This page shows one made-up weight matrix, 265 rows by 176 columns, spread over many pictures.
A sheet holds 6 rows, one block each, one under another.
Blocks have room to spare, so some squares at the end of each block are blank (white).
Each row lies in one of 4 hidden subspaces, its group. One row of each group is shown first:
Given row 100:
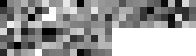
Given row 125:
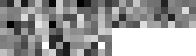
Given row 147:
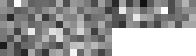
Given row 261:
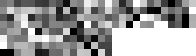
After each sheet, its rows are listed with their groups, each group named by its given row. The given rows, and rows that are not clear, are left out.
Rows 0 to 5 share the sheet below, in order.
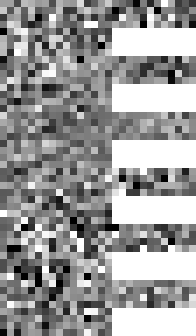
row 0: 125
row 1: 100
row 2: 100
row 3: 147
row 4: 125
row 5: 125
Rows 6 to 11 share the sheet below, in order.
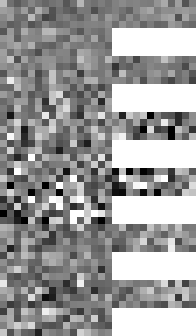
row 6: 100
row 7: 125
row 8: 100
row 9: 147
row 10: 100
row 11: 100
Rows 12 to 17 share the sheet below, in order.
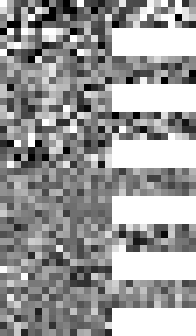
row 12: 100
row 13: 125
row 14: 125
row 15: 261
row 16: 147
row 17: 147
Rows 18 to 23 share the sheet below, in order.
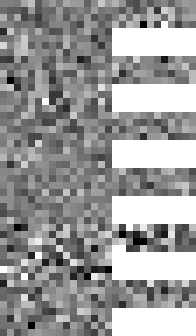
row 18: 125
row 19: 125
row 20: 125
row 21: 261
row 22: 147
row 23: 100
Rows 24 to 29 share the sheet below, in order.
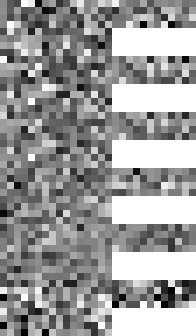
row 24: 125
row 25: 100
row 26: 100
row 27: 261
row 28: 100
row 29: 125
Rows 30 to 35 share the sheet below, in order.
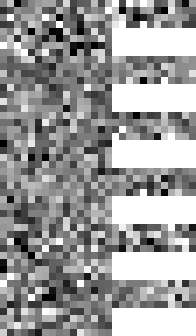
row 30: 147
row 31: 125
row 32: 125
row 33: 125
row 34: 261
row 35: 100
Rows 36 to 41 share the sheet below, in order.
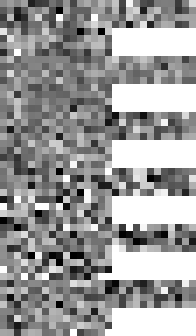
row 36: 261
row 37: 147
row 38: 147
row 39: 261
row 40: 147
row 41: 147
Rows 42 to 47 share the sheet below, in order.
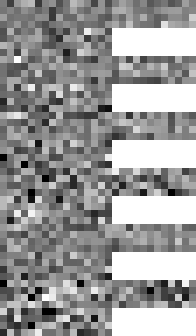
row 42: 125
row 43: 147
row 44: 147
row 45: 125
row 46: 147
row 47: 100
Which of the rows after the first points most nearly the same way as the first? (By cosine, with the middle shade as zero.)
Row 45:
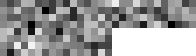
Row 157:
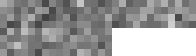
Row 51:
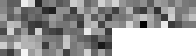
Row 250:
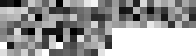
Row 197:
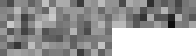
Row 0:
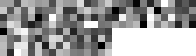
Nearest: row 51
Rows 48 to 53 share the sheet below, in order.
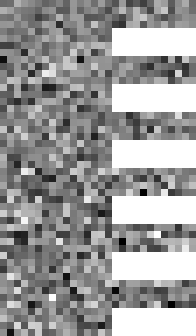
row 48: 147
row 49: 100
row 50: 261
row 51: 125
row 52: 261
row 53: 125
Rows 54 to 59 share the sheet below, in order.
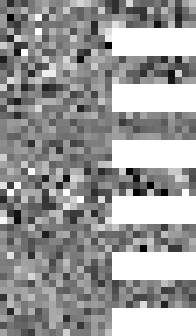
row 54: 147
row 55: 100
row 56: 147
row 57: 261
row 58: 125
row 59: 125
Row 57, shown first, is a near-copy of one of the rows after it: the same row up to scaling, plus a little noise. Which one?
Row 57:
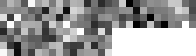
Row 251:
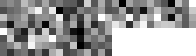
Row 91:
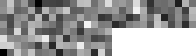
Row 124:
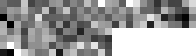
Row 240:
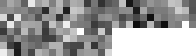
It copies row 240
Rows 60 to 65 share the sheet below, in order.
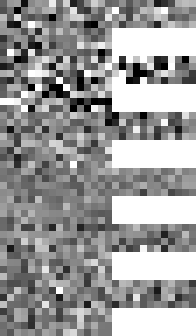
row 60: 125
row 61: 147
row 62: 147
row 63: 125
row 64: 125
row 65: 261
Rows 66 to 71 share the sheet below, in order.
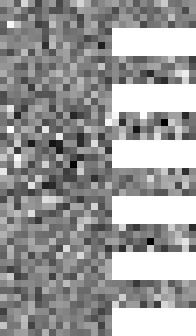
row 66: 125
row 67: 261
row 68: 147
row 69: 100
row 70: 261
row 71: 125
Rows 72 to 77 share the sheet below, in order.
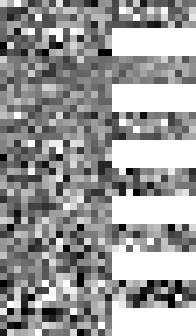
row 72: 147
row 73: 100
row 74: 147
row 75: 261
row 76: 261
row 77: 100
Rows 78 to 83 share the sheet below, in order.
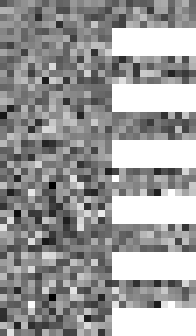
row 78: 147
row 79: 261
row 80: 100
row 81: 125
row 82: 100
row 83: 125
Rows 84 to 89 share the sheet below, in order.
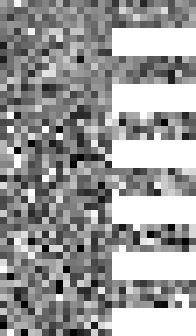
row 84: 147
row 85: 100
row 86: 147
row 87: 125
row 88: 261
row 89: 261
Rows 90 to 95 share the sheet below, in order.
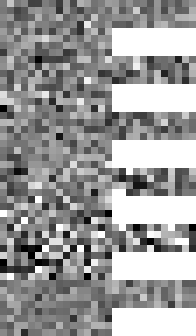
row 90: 261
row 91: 261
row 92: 147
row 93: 147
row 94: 261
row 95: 147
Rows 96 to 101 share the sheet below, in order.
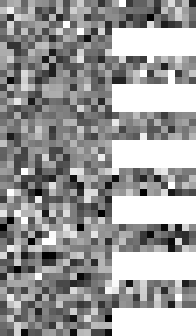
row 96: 261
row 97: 100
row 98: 125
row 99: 125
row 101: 147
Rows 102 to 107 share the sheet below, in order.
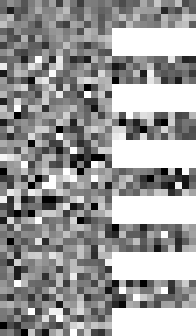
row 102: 261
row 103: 125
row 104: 147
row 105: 100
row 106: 147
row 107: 147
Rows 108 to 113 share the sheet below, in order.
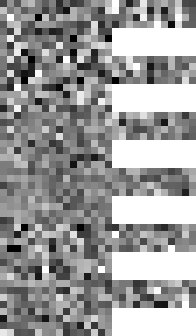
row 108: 147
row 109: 261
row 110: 147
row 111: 261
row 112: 125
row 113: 261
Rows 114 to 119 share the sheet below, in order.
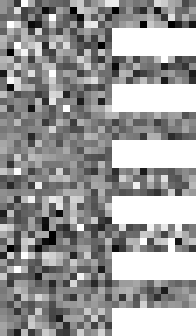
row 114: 125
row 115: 125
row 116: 125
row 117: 147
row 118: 100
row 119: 125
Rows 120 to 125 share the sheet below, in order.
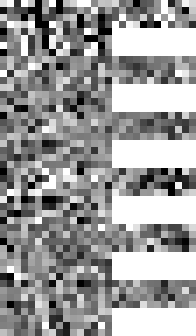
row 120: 125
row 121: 261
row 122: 100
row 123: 100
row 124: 261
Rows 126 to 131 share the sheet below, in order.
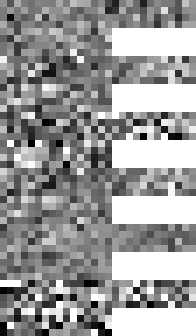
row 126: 147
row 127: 100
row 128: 125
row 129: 100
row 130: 100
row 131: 147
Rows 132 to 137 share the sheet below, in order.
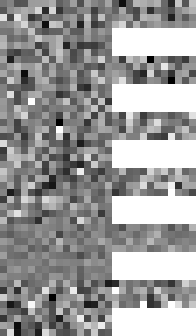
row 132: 261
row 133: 100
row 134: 261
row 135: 100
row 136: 261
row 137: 125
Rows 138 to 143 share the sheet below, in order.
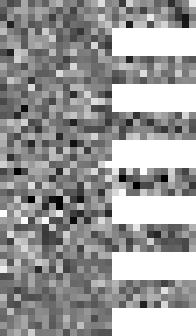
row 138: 261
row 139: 147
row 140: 147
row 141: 147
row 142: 261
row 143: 125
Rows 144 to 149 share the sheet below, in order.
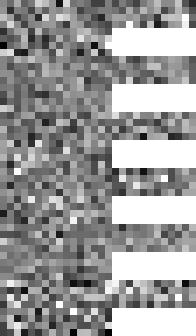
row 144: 261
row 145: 261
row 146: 125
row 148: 261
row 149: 147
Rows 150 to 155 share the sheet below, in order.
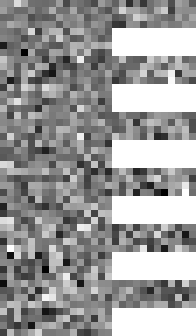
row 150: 147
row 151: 100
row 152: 261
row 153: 261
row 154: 125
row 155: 100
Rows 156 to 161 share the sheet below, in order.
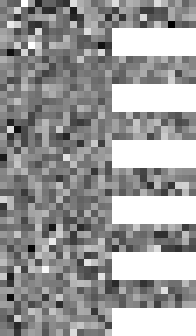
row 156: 125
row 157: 100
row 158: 261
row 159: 261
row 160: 125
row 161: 147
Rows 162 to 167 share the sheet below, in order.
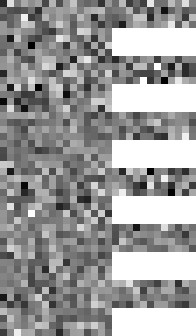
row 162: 100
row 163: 125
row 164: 261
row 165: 100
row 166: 125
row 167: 261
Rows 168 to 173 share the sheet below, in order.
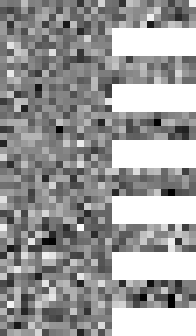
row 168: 261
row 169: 147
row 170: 261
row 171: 125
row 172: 100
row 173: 100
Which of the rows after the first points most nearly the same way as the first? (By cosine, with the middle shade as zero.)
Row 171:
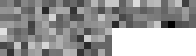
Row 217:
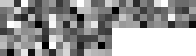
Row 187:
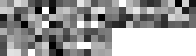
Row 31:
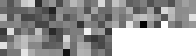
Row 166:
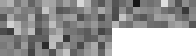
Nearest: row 217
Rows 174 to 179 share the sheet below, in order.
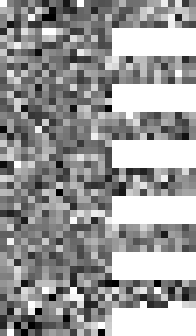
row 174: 100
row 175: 147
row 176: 261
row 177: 147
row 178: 147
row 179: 125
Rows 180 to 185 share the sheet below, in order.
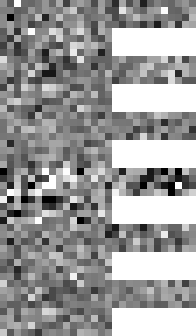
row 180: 147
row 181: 100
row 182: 125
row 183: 100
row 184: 147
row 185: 100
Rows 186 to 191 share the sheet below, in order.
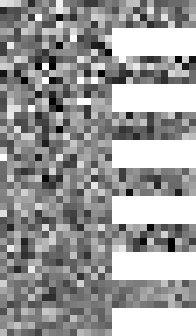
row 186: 147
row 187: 261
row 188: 261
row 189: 261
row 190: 100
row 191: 100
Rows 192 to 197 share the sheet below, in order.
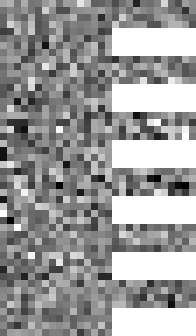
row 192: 125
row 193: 125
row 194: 261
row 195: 261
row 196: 147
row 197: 100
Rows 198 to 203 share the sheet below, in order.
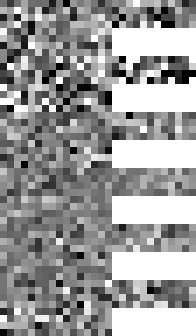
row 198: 125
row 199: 261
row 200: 147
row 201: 100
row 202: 261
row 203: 261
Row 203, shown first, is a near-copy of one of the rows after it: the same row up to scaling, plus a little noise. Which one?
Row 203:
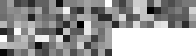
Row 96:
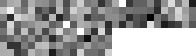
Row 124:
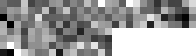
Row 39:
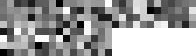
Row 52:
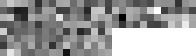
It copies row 39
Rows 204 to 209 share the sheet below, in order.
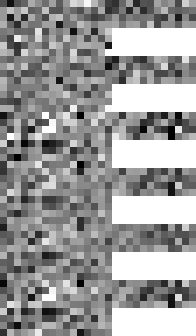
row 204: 147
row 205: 147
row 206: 100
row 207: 100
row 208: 100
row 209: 100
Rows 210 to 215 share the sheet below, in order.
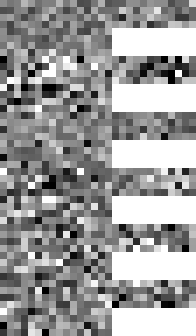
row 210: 261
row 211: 100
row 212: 125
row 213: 100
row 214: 261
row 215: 125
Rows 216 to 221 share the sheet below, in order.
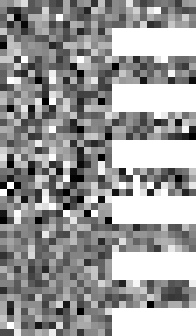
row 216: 261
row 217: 125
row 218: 125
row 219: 261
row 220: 125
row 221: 261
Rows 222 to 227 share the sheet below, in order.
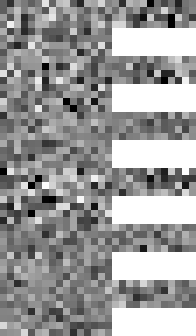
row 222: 100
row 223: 261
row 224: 100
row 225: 100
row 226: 125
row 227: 147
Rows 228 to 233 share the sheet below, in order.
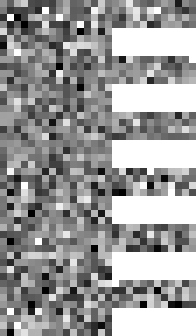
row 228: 261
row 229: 261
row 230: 261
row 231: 100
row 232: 147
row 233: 125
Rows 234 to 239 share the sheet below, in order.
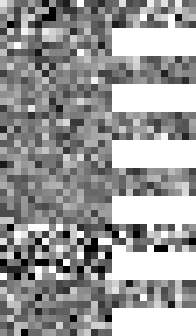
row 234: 100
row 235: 261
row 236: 261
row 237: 261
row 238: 261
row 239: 147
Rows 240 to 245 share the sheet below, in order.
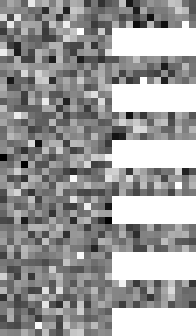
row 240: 261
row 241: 125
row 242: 147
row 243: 147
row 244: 261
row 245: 261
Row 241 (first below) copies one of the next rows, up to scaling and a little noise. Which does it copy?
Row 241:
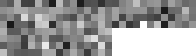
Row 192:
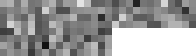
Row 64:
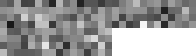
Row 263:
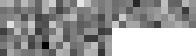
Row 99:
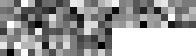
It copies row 64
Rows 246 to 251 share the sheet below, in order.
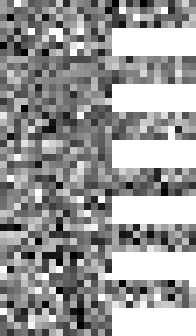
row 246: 147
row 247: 147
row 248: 100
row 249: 261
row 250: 147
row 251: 261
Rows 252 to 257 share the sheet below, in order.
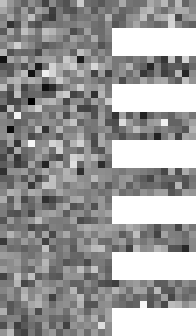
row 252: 100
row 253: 100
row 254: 147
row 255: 100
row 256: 261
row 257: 125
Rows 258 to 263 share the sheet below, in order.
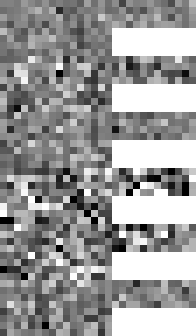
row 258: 261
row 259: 261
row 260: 147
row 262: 147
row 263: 125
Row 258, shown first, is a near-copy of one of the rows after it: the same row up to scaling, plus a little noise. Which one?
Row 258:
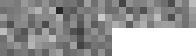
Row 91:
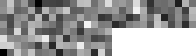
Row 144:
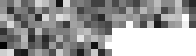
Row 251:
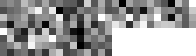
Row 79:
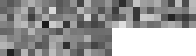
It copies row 251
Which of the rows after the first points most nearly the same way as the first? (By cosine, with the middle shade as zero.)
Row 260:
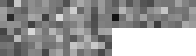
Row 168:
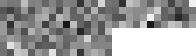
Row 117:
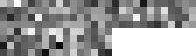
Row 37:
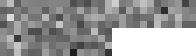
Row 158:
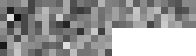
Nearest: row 117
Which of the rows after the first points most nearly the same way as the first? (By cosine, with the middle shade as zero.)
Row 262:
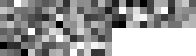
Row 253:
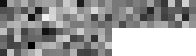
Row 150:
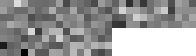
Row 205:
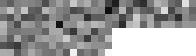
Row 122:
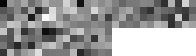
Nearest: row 150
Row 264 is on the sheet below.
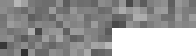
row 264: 147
